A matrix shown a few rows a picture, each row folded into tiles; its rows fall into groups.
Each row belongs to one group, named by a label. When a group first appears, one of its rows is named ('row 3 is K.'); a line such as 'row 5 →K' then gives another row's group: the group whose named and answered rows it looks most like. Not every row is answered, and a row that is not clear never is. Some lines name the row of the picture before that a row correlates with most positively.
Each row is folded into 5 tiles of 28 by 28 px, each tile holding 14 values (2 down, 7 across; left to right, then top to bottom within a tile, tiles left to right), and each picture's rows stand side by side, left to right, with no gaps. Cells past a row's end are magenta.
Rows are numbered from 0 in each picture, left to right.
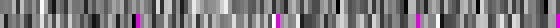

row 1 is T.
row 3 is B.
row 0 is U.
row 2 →B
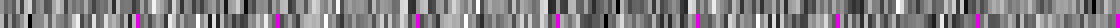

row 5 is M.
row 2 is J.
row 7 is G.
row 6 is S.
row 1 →M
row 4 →B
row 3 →J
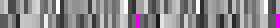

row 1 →J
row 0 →J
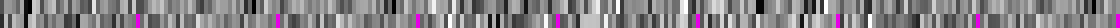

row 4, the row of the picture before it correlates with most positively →0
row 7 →G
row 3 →M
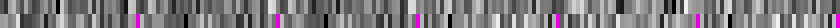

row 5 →T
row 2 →B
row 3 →T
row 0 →B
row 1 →B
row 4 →G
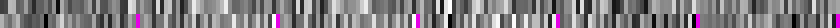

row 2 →T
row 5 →U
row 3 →T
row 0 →B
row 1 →T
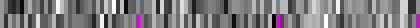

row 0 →S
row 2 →J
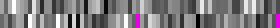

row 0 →M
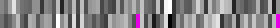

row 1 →T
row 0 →M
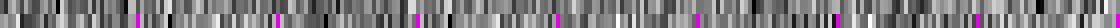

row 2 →B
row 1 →T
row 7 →G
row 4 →M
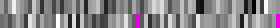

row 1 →G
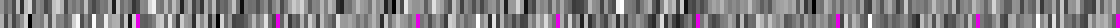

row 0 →T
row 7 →M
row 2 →G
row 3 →M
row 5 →G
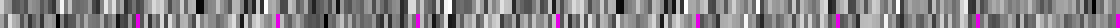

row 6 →J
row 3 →T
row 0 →S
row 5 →J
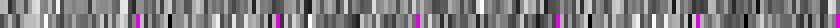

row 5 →B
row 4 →T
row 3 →S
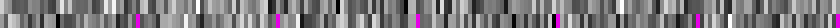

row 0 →S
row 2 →B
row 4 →S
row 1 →J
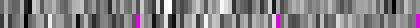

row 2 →G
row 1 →T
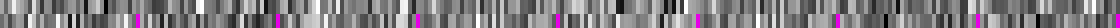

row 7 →S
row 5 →M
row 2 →J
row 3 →M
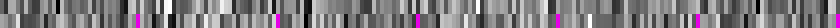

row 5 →B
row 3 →J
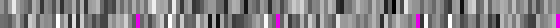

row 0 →M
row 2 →G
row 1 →M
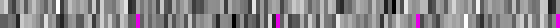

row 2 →G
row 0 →J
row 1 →U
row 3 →J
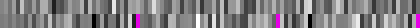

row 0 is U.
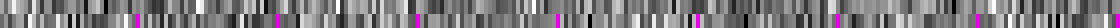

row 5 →B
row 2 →J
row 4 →T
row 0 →M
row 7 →M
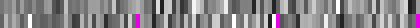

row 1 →T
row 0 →U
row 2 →J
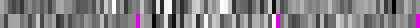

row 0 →S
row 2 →G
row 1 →T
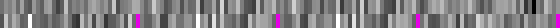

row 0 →U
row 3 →G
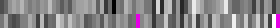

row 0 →G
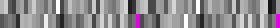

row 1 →J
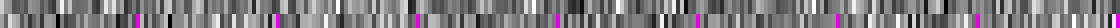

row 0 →S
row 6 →M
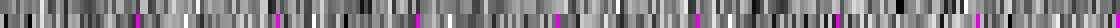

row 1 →J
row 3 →U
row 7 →T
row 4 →J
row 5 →U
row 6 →G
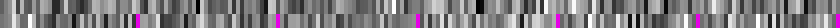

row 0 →U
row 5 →M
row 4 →M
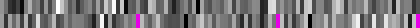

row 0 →S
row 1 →B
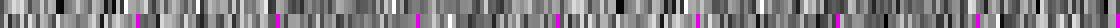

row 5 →S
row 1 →J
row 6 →B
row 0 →G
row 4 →G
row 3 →U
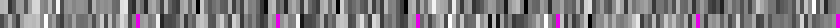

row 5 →S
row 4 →T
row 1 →B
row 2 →B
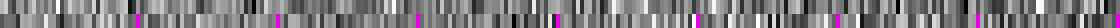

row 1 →G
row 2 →S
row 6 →B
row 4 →T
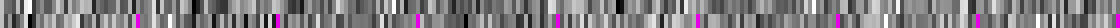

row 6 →J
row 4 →G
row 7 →M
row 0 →T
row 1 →U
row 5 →S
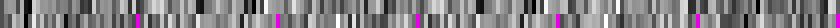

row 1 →G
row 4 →J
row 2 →M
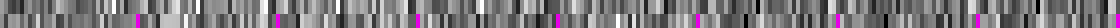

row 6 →B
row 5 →B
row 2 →J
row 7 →B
